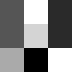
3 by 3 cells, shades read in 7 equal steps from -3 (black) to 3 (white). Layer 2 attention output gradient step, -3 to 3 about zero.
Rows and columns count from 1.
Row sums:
0 -1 1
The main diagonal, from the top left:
-1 2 3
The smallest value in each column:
-1 -3 -2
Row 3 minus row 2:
2 -5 5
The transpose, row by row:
-1 -1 1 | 3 2 -3 | -2 -2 3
